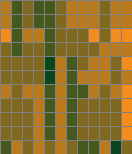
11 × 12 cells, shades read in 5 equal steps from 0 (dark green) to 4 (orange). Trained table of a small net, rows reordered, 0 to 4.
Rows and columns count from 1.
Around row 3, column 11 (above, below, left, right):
3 3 2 4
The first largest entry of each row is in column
1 1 1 10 12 6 12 12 12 12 2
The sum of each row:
27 27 32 25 26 26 29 26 26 26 23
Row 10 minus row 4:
0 1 0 1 0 1 -1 0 0 -1 -1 1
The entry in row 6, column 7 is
1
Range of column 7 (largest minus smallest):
2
